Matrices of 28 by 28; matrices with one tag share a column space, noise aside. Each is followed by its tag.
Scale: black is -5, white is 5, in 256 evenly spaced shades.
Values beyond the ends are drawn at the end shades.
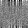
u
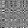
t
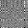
t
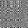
t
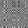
t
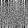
u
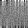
u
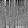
u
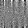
u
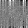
u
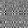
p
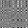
t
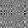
p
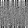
u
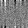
u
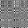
t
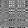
t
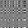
t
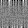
u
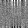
u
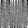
u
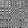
t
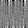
u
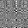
t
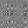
p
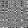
t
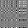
t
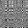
t
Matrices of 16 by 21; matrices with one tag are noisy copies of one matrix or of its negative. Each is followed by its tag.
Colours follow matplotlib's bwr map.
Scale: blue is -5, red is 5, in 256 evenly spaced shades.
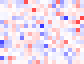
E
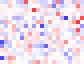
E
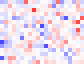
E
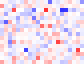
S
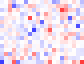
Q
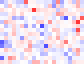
E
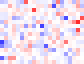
E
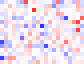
E
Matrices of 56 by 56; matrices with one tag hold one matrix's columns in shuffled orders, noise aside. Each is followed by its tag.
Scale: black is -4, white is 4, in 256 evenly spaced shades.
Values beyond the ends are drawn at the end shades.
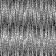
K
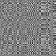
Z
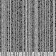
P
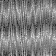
K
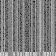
P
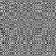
Z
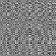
Z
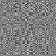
Z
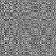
Z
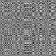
Z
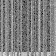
P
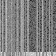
P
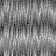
K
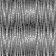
K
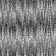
K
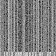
P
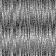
K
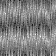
K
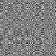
Z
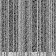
P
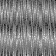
K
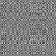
Z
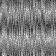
K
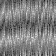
K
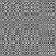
Z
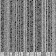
P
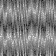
K
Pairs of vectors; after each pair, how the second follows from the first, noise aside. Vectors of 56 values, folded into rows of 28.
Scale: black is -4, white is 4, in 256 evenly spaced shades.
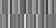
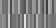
copied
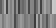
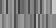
copied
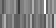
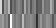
reversed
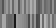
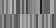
reversed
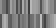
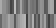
reversed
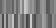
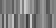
copied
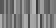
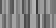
sign-scrambled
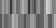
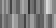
copied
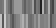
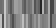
copied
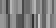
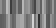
negated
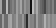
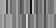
sign-scrambled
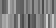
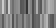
reversed
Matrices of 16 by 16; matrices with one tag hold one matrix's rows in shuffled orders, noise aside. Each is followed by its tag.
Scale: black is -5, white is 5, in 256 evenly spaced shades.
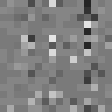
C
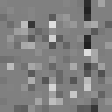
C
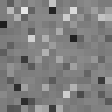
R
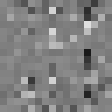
C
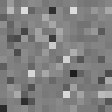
R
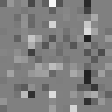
C
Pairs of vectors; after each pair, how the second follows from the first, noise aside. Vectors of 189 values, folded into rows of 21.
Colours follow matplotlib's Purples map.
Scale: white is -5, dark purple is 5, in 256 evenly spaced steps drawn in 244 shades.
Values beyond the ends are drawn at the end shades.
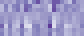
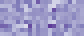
sign-scrambled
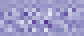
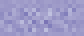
shrunk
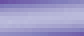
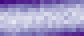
scaled up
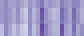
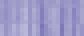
shrunk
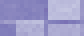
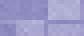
shrunk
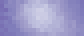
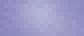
shrunk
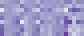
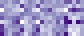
scaled up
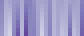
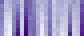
scaled up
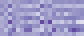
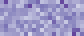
shuffled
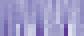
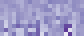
sign-scrambled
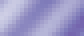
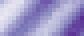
scaled up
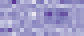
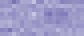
shrunk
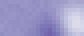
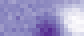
scaled up
